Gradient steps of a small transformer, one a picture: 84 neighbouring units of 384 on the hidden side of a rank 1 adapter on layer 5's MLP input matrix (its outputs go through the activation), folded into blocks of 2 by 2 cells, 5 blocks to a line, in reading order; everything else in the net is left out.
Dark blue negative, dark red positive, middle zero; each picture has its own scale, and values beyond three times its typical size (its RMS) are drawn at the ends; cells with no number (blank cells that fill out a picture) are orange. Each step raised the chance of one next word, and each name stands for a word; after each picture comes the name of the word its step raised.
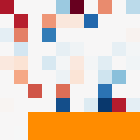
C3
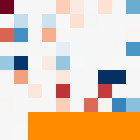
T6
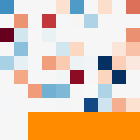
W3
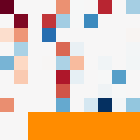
C3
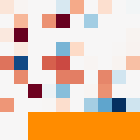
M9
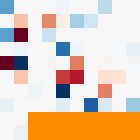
M9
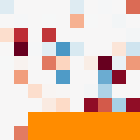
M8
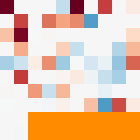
C3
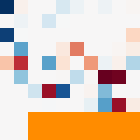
T6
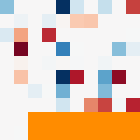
M8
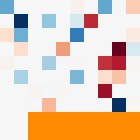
C3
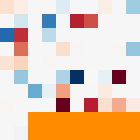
W3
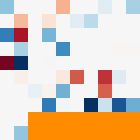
M9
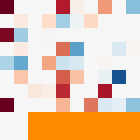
T6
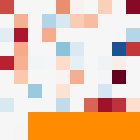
M8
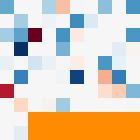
M8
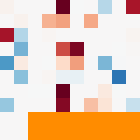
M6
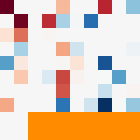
C3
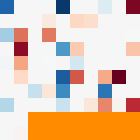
M8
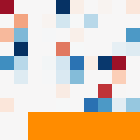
W3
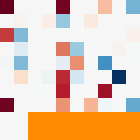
T6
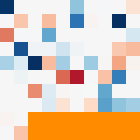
W3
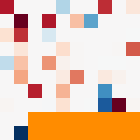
C3
